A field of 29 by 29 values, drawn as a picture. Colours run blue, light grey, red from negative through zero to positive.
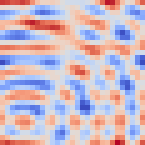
Concentric rings centre on the bottom left. The values follow a bell shape. Stripes running across repeat 6 times from top to bottom.
